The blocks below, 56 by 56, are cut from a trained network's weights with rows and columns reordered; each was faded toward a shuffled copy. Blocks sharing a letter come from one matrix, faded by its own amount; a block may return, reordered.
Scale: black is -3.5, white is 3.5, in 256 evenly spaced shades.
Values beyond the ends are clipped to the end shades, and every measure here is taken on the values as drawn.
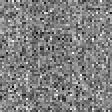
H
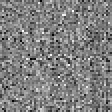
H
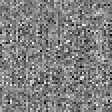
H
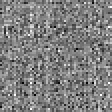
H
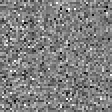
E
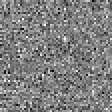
E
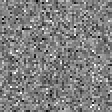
E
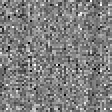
H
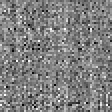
H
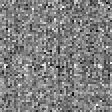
H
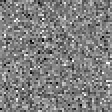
E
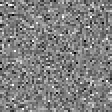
E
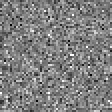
E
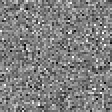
E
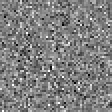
E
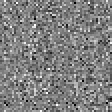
E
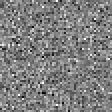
E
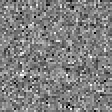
E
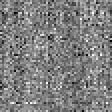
H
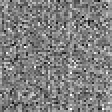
H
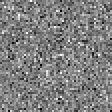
E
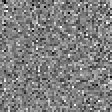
E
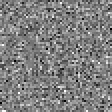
E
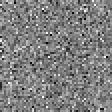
E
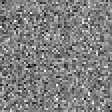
E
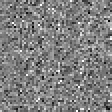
E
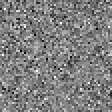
E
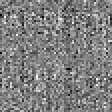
H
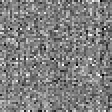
H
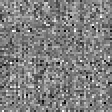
H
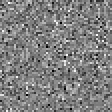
E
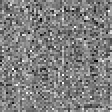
H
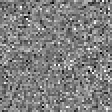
E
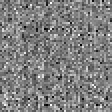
H
